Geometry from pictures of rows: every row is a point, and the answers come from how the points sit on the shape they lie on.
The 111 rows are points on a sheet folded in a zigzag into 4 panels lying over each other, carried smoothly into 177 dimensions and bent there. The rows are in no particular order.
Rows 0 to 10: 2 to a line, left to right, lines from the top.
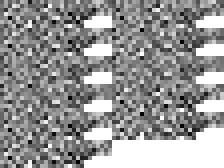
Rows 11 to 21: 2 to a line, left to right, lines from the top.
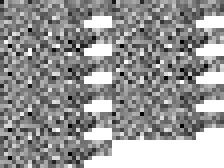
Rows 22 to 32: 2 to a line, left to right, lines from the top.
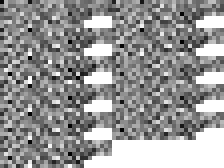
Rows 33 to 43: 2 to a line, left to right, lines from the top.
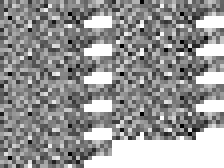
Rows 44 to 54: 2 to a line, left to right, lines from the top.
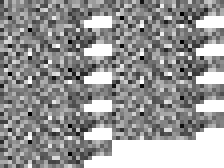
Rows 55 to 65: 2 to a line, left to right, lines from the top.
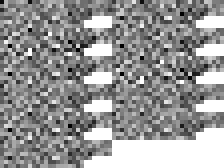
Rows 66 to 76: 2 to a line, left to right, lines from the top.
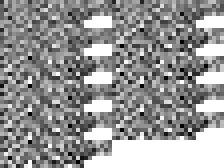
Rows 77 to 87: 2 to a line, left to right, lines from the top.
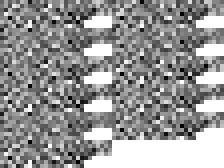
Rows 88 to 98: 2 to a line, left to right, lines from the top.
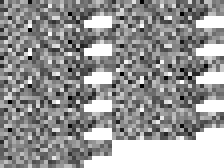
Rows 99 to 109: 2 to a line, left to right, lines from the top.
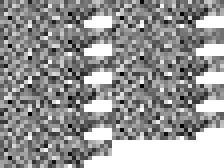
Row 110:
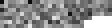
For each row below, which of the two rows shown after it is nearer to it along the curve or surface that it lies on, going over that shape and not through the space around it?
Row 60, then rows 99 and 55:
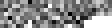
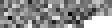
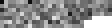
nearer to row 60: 99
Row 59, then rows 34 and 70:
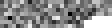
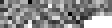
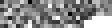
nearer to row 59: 70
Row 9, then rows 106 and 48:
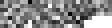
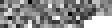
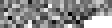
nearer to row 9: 48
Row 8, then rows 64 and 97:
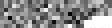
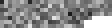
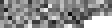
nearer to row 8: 97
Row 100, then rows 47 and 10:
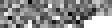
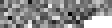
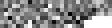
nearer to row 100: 47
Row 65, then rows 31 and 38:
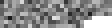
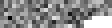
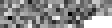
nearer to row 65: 38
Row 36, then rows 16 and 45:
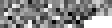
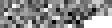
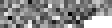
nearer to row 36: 16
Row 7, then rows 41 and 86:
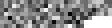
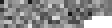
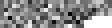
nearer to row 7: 86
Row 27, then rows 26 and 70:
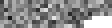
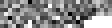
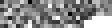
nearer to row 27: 26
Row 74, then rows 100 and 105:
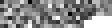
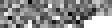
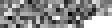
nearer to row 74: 105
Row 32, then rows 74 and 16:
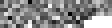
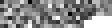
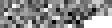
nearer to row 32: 16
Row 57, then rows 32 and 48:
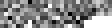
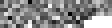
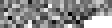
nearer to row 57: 48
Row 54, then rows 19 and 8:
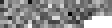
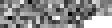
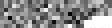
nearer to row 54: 19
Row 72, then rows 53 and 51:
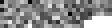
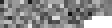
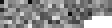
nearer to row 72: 51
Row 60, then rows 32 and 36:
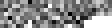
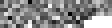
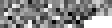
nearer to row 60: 36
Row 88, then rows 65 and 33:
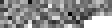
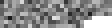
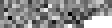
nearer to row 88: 33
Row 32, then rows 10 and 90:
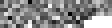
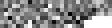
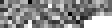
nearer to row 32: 90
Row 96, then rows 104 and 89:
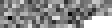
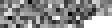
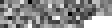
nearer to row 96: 104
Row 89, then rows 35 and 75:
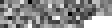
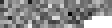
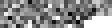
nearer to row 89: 35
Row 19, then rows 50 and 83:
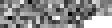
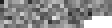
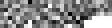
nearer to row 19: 50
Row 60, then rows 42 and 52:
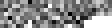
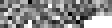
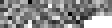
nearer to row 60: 42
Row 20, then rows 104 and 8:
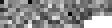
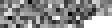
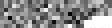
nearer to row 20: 104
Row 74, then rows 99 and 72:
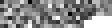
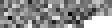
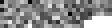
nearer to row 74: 72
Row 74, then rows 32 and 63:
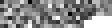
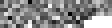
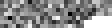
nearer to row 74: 63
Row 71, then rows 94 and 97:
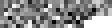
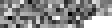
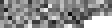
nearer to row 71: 97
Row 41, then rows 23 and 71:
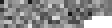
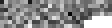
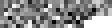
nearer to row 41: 23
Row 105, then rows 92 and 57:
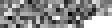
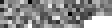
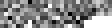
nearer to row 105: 92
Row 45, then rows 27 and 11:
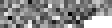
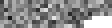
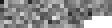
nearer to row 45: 27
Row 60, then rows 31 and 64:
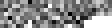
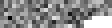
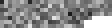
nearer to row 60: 31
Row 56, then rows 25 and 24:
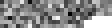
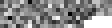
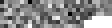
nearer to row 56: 24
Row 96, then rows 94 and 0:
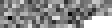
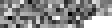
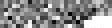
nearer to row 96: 94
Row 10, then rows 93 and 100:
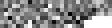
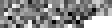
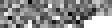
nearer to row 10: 93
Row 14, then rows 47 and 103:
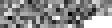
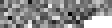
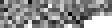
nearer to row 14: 47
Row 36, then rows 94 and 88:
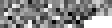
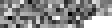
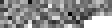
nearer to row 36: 88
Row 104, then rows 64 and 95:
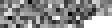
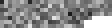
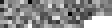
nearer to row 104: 95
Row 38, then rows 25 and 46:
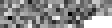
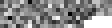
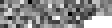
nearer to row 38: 25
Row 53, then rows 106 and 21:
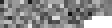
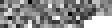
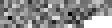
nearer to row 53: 106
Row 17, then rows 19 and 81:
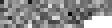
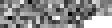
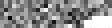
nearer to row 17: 19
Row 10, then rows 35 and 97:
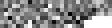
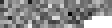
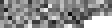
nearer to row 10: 97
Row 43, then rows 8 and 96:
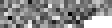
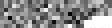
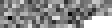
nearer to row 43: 8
